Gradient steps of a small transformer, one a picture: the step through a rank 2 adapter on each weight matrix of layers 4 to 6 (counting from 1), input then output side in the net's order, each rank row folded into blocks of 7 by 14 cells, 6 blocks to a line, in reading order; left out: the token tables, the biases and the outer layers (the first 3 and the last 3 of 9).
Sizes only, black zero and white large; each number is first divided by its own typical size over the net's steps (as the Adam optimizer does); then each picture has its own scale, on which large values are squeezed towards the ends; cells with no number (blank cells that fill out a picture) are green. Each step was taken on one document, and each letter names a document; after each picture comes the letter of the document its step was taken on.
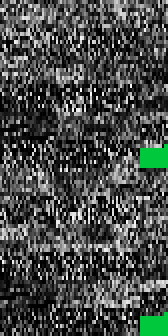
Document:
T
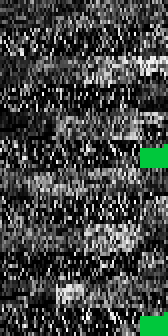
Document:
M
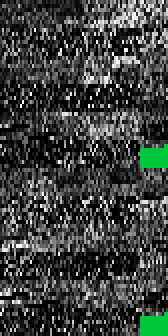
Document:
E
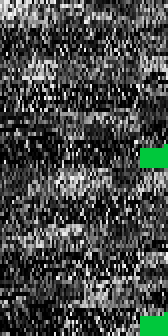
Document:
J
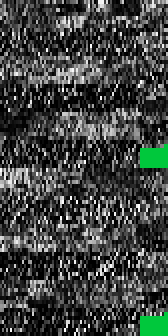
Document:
E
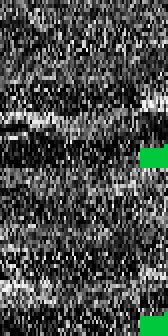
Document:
J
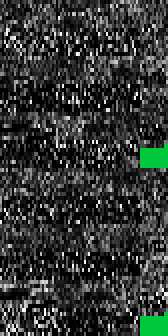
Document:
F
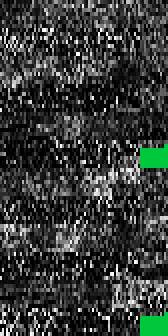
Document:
F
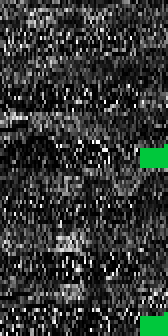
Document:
F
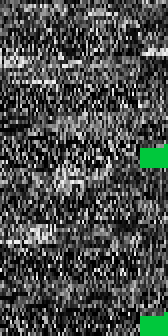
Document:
M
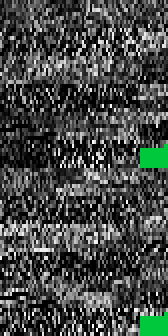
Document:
J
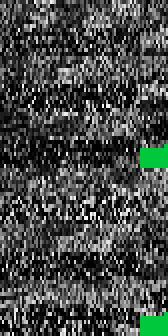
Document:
J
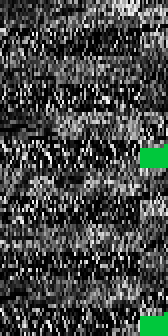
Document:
M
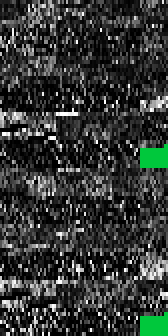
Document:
F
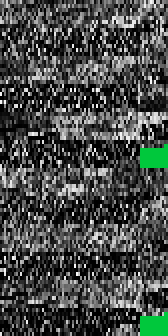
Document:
M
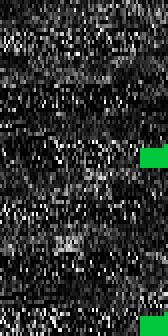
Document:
F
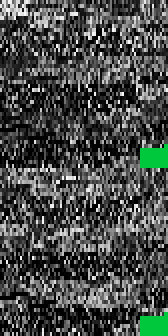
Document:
J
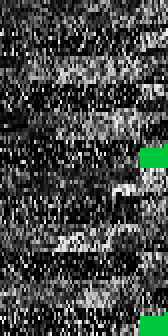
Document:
J
